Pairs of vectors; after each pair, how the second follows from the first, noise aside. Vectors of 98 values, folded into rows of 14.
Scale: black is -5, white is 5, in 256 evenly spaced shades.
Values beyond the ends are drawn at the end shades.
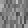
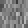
negated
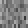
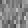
sign-scrambled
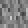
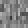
sign-scrambled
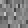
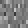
negated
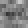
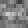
negated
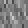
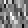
scaled up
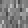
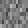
sign-scrambled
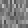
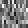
scaled up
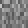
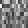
scaled up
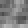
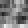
scaled up
